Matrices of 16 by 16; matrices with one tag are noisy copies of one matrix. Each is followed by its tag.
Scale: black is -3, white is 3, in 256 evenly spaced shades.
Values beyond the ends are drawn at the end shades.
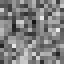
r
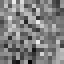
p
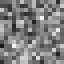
r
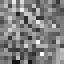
p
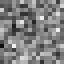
r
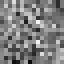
p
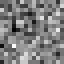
r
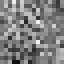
p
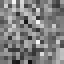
p
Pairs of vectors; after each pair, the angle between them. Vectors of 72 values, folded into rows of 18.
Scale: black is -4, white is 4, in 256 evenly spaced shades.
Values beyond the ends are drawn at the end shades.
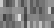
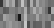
nearly opposite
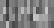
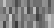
orthogonal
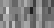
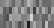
orthogonal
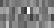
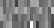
orthogonal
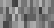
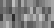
partly opposed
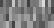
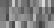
nearly parallel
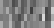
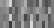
orthogonal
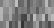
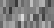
partly opposed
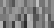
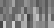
nearly opposite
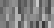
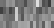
partly aligned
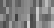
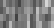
nearly parallel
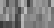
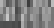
nearly parallel
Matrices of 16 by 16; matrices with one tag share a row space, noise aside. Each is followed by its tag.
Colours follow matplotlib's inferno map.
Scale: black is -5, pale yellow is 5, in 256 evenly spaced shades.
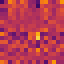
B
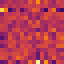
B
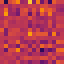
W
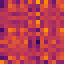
B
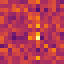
B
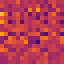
B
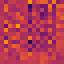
W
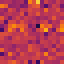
B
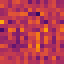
B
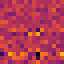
B
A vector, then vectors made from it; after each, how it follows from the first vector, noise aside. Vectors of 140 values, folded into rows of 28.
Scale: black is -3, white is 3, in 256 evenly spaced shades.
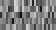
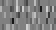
partly zeroed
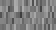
shrunk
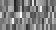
negated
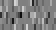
partly zeroed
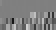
partly zeroed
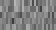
shrunk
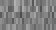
shrunk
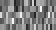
negated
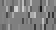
partly zeroed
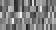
negated
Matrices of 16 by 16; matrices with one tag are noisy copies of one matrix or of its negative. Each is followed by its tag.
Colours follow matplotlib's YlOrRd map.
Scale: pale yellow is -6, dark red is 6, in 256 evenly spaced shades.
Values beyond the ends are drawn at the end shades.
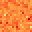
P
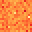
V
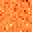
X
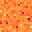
P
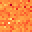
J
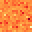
P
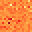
J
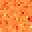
P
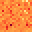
X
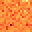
X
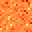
X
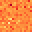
J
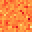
P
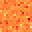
P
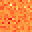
J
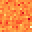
P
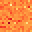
J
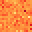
V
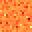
P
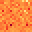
X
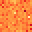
V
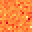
P
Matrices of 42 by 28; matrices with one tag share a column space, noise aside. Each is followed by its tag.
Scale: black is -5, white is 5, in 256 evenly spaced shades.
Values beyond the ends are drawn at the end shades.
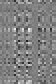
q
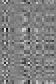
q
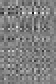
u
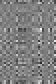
q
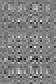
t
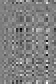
q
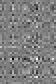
t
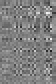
u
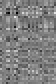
u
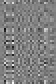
q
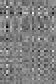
u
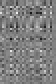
u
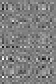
t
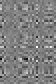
t
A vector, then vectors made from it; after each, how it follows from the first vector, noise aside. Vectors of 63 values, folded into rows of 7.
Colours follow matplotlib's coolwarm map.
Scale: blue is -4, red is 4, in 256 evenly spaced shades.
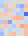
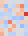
negated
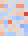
negated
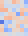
reversed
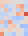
negated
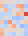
negated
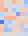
reversed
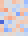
reversed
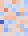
reversed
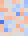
reversed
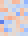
reversed
